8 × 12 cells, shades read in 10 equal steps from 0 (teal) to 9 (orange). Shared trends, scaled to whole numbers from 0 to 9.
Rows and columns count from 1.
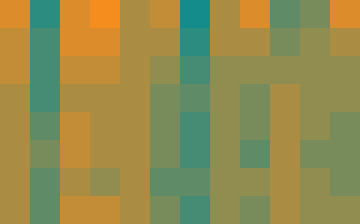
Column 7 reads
0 1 2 3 2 2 3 2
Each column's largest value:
8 4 8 9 6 7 3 6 8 6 5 8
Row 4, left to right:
6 2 6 6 6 4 3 5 4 6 5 5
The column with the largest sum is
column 3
